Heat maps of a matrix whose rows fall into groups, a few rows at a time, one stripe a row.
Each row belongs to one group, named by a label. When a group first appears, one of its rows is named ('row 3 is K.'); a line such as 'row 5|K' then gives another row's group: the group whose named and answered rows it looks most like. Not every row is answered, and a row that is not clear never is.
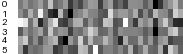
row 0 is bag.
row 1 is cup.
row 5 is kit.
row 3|bag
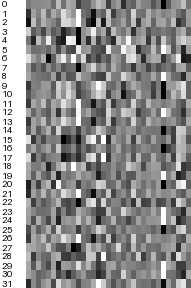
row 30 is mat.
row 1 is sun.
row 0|bag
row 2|sun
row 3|kit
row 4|cup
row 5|mat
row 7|kit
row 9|bag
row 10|bag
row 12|mat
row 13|sun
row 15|kit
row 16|bag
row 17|kit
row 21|sun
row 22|kit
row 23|mat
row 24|mat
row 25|bag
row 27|cup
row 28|kit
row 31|bag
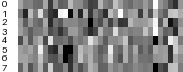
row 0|mat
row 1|cup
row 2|mat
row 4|bag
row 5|cup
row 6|cup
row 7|bag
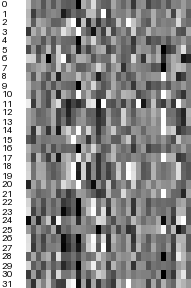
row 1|kit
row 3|sun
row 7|bag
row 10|mat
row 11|kit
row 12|mat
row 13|mat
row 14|mat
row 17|mat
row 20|sun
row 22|kit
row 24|bag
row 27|kit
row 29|kit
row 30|bag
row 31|cup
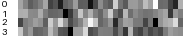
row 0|mat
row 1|cup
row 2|bag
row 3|kit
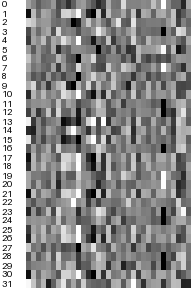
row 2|cup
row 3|bag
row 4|sun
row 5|mat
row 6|kit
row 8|kit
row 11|bag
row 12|bag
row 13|kit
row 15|kit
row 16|bag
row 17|sun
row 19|mat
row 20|mat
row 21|sun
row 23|bag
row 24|bag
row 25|sun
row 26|sun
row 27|kit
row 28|bag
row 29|bag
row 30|sun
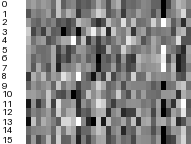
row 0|bag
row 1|bag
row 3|kit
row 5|mat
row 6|mat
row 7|mat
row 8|sun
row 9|bag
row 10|cup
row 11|bag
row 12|bag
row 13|sun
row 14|bag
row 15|bag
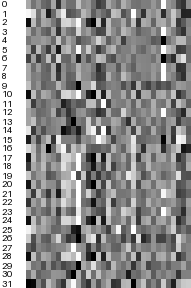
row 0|mat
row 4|bag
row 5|mat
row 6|bag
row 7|mat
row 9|kit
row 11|kit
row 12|mat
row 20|sun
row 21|mat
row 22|sun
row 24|sun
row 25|cup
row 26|kit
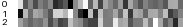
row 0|kit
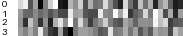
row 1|mat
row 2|mat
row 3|cup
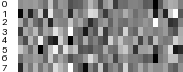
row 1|bag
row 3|sun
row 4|cup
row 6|bag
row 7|sun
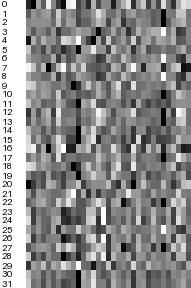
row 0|cup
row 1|bag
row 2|bag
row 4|sun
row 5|kit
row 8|mat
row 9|cup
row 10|bag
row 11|kit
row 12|bag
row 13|bag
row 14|kit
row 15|kit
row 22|bag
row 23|kit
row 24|kit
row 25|mat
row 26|kit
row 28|kit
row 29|sun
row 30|kit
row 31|kit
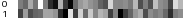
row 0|cup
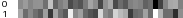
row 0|bag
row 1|mat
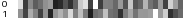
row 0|kit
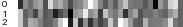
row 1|kit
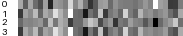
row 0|mat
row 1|sun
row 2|bag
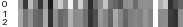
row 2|mat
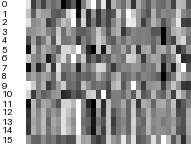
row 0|kit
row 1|cup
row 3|bag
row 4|bag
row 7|bag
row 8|bag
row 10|kit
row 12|sun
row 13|sun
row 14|sun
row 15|mat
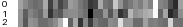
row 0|mat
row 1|mat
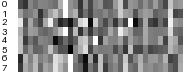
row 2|kit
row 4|kit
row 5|kit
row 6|sun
